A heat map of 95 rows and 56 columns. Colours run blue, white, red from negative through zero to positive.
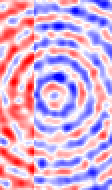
Seam: vertical, 30% of the way across, the left part higher. Histogram: bell-shaped. Lone odd cells: none. Rings: centred on the centre.
